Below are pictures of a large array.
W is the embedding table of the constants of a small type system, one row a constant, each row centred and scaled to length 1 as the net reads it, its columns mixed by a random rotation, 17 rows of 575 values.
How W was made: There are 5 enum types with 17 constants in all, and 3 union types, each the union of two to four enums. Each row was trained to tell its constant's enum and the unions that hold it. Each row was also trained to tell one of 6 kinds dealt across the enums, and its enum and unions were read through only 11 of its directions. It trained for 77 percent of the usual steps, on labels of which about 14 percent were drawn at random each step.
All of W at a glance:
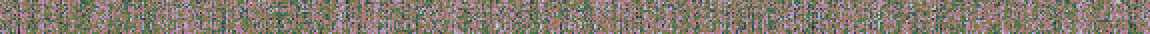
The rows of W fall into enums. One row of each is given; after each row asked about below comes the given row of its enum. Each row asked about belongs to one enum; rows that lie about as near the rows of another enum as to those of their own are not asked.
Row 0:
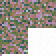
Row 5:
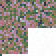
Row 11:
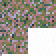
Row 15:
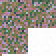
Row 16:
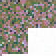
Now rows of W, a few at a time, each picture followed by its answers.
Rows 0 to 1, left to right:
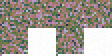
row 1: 0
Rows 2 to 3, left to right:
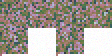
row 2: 16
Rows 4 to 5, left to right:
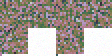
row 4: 0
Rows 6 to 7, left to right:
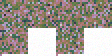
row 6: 11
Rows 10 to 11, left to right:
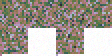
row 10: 15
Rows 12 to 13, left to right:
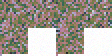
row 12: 16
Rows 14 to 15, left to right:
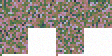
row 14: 0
